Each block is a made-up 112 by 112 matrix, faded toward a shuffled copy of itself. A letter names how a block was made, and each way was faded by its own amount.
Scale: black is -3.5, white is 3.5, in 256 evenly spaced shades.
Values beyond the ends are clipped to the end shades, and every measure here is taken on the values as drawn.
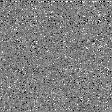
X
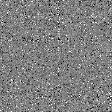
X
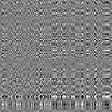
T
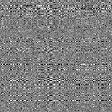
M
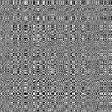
T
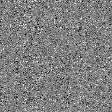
X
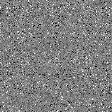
X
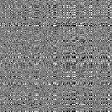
M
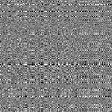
M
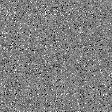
X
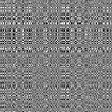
T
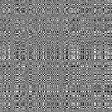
T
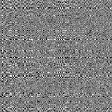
M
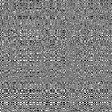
M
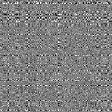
M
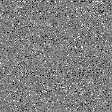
X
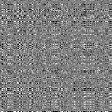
M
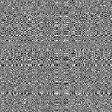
M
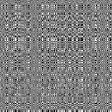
T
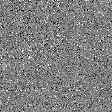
X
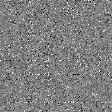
X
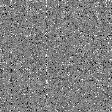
X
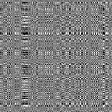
T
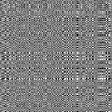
T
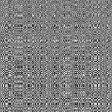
T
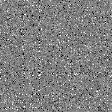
X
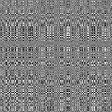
T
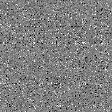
X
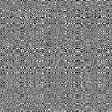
M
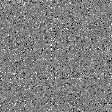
X
